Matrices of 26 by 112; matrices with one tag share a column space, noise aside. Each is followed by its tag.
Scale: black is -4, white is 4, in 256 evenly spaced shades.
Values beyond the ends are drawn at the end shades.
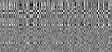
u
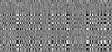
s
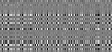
s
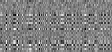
s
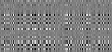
s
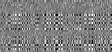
s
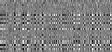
s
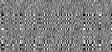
s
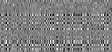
s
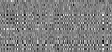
s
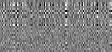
u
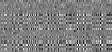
s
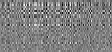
u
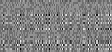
s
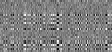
s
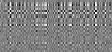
u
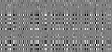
s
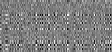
s
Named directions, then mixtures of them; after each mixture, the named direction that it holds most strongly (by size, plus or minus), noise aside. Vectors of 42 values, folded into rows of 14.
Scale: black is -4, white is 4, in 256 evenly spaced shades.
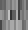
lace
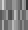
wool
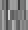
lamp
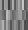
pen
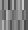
pen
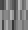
wool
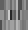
lace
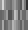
wool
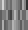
wool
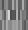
lace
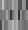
wool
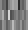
lamp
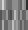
wool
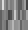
wool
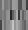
lace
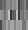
lace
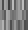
pen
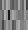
lamp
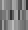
wool
